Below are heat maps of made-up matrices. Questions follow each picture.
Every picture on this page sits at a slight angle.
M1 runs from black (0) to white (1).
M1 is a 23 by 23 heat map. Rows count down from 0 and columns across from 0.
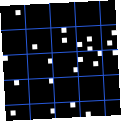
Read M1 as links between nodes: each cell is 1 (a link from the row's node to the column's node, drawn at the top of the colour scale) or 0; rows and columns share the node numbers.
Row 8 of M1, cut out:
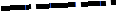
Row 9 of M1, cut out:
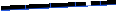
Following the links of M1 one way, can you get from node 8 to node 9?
yes
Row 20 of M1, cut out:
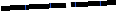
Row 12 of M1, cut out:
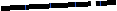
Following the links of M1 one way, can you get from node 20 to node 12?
no
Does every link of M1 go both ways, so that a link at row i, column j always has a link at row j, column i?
no
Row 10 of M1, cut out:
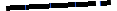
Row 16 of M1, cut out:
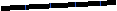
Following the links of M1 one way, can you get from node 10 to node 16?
yes
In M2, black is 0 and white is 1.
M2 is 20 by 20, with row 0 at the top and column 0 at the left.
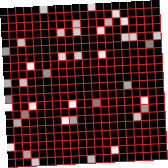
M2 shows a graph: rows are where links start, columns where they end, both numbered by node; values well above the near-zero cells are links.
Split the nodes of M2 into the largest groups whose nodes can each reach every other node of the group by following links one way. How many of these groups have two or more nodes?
3
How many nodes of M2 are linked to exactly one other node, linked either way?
1
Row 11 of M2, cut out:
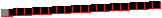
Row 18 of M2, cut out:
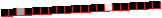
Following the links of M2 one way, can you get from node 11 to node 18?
yes
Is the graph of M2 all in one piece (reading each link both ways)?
yes
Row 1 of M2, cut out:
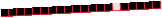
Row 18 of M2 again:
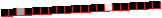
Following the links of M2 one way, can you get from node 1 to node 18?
yes
